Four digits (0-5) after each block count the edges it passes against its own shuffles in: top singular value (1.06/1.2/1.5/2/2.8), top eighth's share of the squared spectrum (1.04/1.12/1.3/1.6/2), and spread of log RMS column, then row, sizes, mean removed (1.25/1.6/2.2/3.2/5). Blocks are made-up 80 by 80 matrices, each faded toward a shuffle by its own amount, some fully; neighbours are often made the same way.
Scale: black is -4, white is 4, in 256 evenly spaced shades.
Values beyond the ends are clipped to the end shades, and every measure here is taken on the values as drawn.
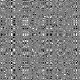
5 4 3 3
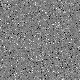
2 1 0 0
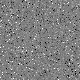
1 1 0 0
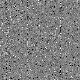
2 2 2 0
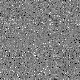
3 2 1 1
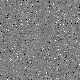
1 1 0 0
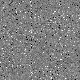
1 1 1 0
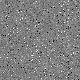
0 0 0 0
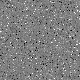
0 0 0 0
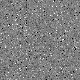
1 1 1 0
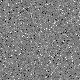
0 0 0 0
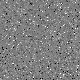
0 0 0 0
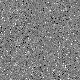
0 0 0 0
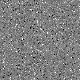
0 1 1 0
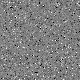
0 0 0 0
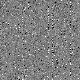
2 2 2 0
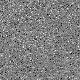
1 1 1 0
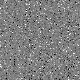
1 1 1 0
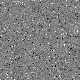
0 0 0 0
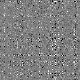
2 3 3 3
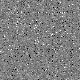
1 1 1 1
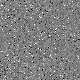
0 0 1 0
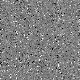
1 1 2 1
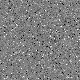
0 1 0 0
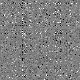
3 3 2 2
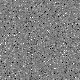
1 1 1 0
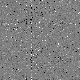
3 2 1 0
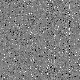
2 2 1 0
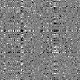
5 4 3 3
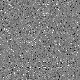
3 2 1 1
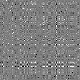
5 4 3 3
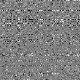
4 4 1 3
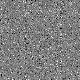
0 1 2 0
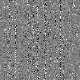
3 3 3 0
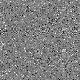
3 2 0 0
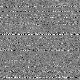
3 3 0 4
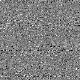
1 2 0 3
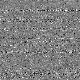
2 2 0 3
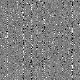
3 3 3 0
